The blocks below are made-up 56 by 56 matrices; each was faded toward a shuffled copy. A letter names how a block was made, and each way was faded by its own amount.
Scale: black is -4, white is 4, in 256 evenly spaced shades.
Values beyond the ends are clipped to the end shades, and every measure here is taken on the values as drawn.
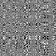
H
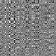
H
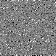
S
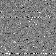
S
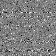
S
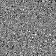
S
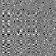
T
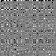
T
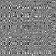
T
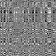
T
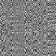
H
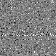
S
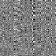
H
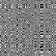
T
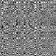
H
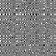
T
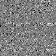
S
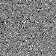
S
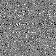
S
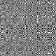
H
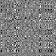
H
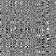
H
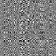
H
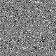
S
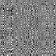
H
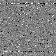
S
